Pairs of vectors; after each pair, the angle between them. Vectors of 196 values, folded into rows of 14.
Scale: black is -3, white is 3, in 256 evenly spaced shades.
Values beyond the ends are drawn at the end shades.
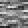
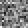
partly opposed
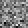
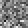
nearly opposite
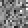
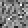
partly aligned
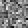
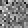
orthogonal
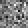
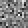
partly opposed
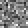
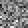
partly aligned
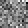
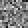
partly opposed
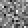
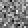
nearly parallel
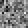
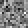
nearly parallel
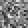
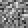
orthogonal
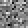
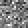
nearly opposite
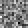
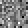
partly opposed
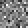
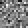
nearly parallel
